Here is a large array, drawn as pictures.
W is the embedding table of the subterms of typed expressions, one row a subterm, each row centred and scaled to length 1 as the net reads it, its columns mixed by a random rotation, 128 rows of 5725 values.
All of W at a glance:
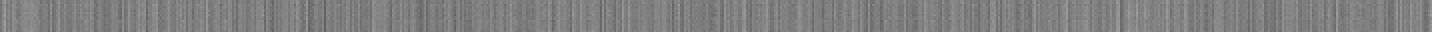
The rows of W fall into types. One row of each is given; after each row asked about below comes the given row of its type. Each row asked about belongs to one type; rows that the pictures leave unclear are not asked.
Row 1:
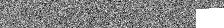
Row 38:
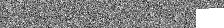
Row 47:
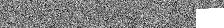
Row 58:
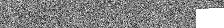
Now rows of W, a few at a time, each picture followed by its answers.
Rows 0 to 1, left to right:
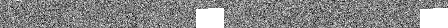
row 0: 58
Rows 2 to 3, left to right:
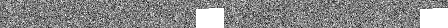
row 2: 38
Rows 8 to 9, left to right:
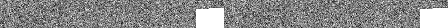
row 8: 58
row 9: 58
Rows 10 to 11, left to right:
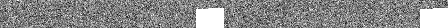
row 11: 58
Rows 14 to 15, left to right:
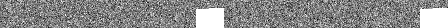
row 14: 38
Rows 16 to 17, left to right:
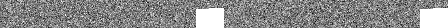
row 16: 38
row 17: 1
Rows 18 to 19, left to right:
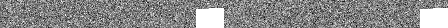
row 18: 38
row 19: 1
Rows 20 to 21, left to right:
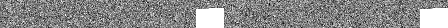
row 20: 38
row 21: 58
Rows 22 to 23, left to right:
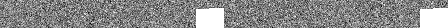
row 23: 38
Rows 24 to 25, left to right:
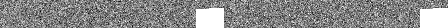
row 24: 1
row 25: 38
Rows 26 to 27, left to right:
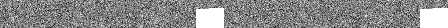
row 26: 47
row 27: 47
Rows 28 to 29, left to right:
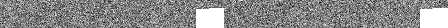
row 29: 58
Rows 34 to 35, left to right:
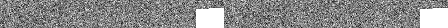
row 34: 58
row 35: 58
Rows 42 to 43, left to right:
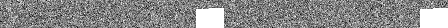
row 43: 38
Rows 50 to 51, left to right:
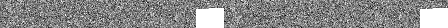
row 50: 38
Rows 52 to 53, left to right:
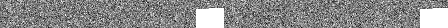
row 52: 38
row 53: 58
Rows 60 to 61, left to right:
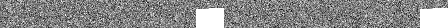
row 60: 38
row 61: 47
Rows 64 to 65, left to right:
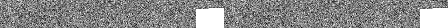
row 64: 58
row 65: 58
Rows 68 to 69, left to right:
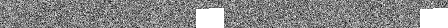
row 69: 38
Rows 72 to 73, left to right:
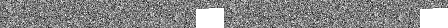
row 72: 38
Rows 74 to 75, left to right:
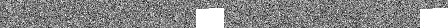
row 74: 38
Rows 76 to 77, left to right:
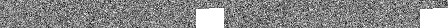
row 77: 58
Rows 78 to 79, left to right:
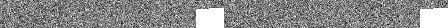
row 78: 58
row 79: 38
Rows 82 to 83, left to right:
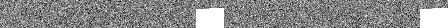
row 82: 1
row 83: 47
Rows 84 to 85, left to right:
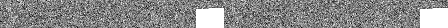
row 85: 58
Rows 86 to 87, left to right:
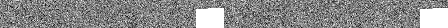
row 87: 58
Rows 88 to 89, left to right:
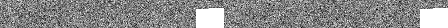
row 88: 58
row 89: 1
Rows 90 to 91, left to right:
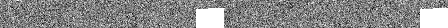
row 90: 58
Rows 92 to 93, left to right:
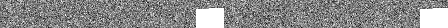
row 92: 38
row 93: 58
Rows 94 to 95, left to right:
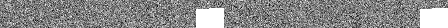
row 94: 38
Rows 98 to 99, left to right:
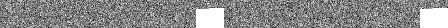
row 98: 38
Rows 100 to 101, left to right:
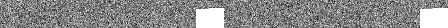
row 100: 58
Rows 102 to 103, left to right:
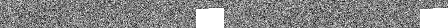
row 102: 58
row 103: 1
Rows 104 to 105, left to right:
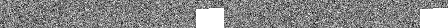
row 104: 58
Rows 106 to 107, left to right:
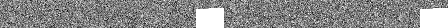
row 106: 47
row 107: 38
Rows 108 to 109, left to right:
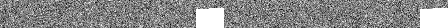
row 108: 47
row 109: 47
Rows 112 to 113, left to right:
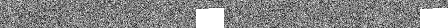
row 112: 58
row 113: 47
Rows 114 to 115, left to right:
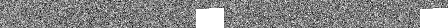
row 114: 1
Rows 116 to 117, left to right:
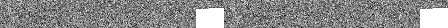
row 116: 58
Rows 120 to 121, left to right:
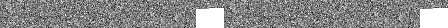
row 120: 38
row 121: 38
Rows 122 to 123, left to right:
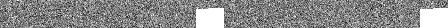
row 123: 38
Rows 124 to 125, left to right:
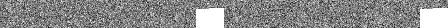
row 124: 38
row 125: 47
